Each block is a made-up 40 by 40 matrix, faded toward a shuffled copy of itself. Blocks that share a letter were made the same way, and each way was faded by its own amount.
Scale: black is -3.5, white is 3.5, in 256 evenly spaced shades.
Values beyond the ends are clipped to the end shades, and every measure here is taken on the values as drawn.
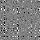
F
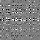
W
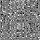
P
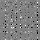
F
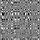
W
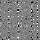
F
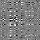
W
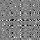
W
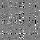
F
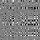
W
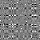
W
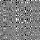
W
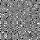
P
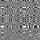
W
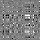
W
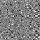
P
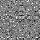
P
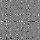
F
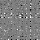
F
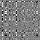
W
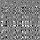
W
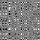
W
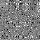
P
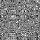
P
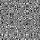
P
